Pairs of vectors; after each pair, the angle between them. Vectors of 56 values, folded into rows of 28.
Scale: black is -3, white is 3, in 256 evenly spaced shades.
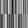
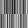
partly aligned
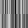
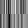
nearly opposite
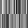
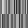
nearly parallel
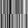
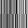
partly aligned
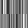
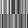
orthogonal
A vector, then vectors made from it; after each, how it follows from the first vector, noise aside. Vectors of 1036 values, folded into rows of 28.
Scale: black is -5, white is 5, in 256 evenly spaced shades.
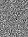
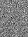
reversed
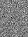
reversed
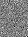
wrapped around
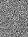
wrapped around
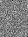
wrapped around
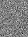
wrapped around
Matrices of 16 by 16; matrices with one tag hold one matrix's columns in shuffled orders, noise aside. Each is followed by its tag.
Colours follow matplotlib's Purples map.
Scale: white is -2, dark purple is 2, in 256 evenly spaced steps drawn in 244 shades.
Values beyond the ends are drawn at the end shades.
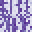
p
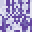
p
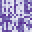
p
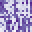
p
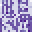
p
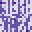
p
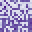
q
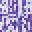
p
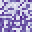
q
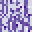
p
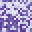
q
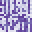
p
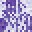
p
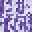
p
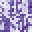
p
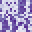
p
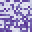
q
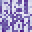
p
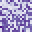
q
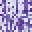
p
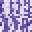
p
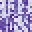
p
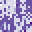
p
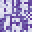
p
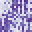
p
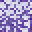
q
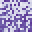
q
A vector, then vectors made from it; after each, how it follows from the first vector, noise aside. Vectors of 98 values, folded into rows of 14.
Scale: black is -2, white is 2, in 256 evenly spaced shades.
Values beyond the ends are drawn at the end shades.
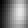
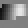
partly zeroed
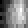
copied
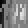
partly zeroed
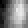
copied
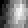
copied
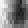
negated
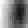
negated
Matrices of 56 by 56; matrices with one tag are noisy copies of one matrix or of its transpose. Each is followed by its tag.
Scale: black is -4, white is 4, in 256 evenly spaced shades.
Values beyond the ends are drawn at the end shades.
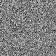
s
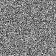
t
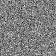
t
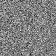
s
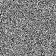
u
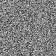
s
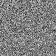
s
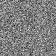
s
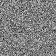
s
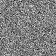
u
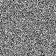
u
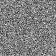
t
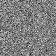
s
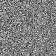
s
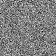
u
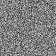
t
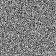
t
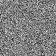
u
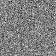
t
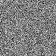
u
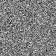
s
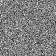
u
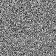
s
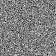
t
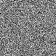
u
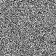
u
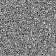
t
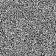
u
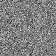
s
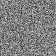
t
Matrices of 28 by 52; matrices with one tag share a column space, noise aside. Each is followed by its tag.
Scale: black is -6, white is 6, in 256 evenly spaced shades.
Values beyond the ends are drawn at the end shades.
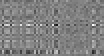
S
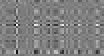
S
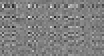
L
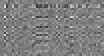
L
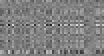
S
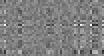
S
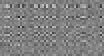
L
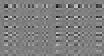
L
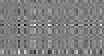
S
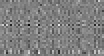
S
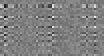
L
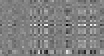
S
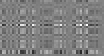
S
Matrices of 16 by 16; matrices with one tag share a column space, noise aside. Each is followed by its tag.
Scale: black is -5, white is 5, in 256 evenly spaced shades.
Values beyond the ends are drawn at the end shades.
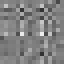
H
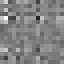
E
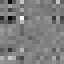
E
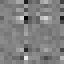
E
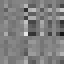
H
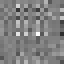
H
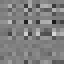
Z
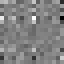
E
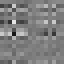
Z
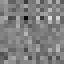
E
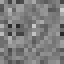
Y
